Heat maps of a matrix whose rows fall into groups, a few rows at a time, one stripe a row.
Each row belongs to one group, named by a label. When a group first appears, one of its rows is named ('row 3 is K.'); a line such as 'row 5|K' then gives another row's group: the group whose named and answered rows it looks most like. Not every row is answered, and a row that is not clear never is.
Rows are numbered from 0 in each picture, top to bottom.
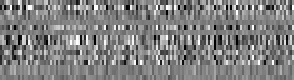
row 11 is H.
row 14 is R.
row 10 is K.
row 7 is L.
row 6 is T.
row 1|H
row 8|L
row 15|T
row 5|H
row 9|H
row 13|R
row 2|K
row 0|K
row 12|T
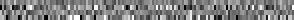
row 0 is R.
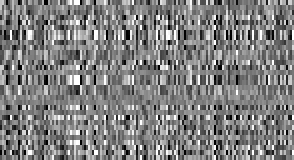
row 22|T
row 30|H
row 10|K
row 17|K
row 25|H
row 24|T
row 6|H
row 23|H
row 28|L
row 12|T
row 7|H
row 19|R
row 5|T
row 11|K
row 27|R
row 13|L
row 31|T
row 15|L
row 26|L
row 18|K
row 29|T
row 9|H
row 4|L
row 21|L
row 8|T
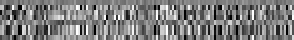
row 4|R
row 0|T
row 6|L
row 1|L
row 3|H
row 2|H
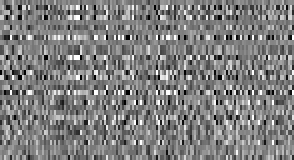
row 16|K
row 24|T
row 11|L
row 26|K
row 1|L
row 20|T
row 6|R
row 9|K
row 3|L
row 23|H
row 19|T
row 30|K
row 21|R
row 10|K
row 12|R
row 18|H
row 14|H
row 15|L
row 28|T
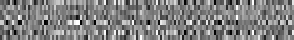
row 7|T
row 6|H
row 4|L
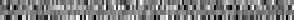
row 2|K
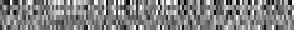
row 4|R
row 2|H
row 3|K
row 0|H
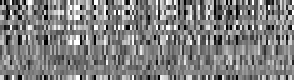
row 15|L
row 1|L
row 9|T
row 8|L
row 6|R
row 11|R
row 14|T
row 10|T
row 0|H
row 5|H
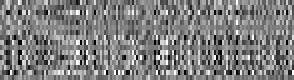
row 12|L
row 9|T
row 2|L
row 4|K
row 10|L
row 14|H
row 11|T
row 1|R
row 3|R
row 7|H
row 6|K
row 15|K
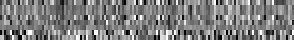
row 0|T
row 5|T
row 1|R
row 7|L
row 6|H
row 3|T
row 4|R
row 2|R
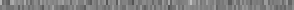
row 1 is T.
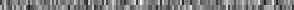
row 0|T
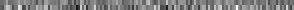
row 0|K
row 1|K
